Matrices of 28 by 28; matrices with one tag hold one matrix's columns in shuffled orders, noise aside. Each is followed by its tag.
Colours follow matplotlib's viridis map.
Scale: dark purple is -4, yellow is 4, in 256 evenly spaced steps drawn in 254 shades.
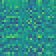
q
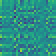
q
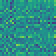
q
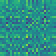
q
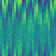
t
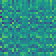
q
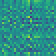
q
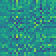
q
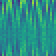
t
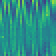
t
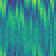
t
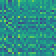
q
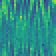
t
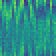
t
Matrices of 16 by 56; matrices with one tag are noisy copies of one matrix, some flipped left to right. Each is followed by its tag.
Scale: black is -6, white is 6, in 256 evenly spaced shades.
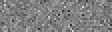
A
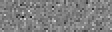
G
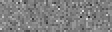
G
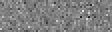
G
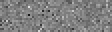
A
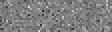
A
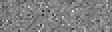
A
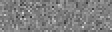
G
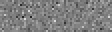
G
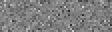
A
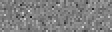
G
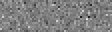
G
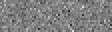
A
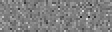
G
